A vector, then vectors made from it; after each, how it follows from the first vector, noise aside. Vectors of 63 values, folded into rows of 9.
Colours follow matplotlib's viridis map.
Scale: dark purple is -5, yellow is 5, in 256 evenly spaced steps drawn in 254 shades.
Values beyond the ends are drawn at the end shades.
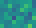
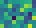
scaled up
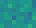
shrunk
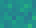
shrunk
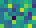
scaled up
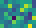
scaled up
